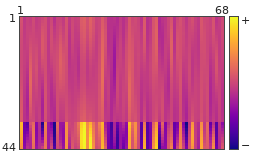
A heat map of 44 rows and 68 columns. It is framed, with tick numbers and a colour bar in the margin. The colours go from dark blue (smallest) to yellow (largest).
There is no overall slope. The grain runs up and down. A few values lie far out on both sides of the bulk. The top part is calmer, up to a seam about 80% of the way down. On average the colour sits 50% of the way up the scale.
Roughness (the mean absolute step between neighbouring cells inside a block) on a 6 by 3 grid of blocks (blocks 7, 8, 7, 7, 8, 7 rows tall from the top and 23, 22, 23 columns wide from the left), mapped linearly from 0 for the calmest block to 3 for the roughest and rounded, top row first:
0 0 0 / 0 0 0 / 0 0 0 / 0 0 0 / 1 1 1 / 2 3 3
